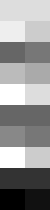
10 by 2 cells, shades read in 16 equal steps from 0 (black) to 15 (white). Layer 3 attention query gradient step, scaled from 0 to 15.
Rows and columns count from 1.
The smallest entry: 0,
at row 10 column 1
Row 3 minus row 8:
-9 -5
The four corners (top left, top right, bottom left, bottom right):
13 13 0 1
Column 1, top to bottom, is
13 14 6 11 15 6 8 15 3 0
